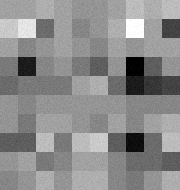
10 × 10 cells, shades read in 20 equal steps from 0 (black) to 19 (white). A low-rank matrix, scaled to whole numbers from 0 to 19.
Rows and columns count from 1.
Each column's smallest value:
7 2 8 9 9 7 7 0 4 5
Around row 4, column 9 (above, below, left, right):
12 4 0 11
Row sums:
124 122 113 77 79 106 112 96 99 114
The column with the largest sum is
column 5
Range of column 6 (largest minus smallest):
8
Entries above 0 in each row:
10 10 10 9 10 10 10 10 10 10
